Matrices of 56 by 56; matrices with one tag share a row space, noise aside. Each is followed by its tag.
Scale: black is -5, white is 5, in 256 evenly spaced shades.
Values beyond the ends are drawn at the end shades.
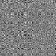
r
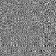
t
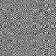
t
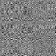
r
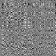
r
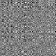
r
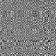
t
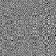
t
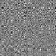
r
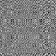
t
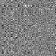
r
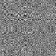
r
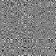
r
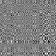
t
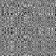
r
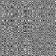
r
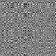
r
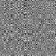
r
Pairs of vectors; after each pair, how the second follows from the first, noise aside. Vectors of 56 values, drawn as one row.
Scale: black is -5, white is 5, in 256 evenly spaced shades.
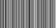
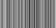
sign-scrambled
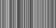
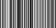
scaled up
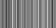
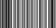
scaled up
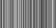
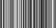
scaled up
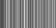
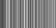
copied
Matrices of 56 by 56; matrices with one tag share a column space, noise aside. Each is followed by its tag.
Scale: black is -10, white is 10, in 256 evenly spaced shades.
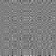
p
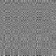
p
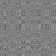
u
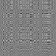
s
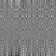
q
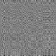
p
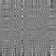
q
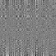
q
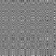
p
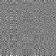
p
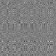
u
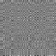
p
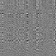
s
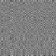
p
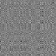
u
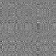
u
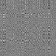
s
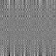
q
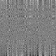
q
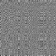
p
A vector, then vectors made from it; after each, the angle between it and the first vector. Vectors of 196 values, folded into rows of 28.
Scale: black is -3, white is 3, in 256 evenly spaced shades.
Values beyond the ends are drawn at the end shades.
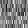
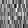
partly opposed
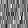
orthogonal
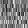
nearly parallel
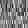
nearly parallel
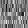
nearly parallel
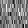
nearly opposite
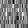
partly opposed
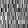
orthogonal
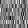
partly aligned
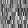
partly aligned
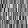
orthogonal
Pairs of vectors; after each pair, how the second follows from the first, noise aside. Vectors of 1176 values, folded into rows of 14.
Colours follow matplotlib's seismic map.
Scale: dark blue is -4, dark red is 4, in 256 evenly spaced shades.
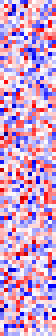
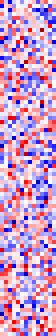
shuffled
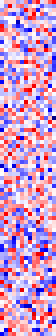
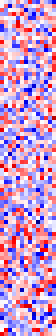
negated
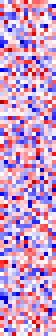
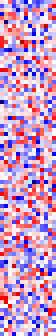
negated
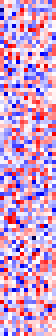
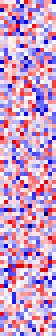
shuffled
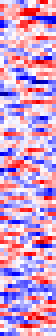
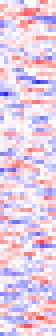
shrunk
